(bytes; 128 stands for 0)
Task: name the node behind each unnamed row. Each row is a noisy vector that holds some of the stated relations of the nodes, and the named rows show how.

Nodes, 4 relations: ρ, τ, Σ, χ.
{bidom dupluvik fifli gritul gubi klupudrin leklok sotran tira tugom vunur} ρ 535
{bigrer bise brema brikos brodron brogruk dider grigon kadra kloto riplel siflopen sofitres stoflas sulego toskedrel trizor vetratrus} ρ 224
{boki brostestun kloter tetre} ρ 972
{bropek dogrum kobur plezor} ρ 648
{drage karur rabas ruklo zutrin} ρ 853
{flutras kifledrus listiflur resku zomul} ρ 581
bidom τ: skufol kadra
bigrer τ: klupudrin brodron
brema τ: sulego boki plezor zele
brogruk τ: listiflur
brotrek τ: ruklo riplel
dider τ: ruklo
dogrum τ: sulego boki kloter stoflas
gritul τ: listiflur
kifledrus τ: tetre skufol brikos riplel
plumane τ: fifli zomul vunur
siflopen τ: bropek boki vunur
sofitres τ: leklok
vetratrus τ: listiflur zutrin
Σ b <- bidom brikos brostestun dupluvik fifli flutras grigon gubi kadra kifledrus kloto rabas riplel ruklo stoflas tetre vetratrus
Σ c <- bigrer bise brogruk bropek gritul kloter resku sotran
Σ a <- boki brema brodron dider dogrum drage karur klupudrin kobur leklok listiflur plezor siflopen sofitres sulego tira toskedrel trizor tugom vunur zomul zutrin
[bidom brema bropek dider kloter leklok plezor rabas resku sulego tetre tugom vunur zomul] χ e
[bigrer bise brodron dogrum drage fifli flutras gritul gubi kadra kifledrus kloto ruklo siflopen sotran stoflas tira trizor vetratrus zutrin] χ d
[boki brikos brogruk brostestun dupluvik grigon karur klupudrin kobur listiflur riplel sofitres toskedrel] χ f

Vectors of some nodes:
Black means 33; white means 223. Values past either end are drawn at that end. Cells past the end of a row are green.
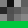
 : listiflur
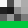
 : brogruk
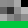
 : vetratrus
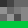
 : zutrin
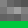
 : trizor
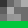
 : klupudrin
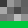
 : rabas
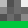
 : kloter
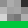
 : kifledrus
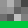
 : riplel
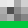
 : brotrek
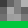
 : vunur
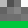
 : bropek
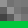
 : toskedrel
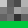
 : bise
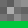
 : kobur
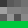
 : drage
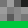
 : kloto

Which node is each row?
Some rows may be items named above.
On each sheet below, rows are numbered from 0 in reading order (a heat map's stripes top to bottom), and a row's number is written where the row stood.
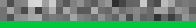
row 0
zomul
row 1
plumane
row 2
plezor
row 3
kobur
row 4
zutrin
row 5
bise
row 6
sulego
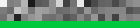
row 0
bigrer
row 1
tira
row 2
resku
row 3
zutrin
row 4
karur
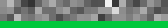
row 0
riplel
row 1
klupudrin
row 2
boki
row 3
sotran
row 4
ruklo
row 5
tetre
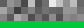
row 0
brostestun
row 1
kloter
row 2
sofitres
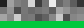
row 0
dupluvik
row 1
resku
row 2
flutras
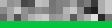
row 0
siflopen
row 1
bidom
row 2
dogrum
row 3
gritul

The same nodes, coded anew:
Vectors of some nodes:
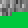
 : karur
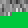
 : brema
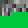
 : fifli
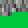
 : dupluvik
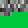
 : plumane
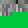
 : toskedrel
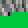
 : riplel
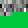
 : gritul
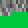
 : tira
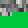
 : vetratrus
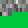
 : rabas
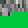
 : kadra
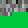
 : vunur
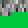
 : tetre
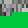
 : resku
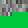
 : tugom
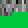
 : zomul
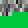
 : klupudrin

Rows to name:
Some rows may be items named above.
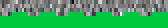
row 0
tetre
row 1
drage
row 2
listiflur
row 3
bidom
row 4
dogrum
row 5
brostestun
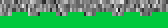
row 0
zutrin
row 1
sofitres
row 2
sotran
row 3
rabas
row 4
brogruk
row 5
brotrek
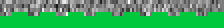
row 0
bise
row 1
bropek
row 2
bigrer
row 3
boki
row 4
ruklo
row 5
kloter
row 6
drage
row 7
karur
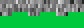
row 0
rabas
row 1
karur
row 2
sofitres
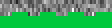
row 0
sulego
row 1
flutras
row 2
siflopen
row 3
plezor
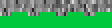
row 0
kobur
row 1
kobur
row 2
kifledrus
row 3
sotran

